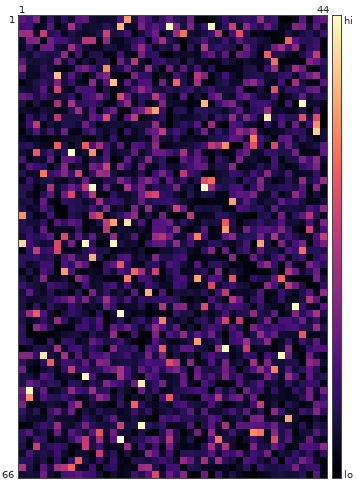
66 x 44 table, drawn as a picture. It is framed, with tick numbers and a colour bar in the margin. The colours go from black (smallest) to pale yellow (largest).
There is no seam. The halves do not mirror each other. The values are skewed, with a long tail toward high values. No regular stripes run through it. The grain is fine, like static. On average the colour sits 20% of the way up the scale.
